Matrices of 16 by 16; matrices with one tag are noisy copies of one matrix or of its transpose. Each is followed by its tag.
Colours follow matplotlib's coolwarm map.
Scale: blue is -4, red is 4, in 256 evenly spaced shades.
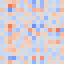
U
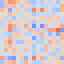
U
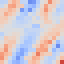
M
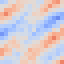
M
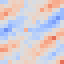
M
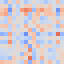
U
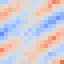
M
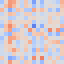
U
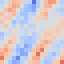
M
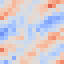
M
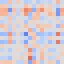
U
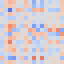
U
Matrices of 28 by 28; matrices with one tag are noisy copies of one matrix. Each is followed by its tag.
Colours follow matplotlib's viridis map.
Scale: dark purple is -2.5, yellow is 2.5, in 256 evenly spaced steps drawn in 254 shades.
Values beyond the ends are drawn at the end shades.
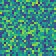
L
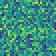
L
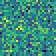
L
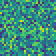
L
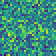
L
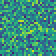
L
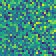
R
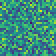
R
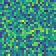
L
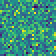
L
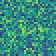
L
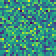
L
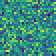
L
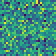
L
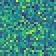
L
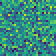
R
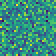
R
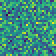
R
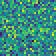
L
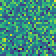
R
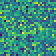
L
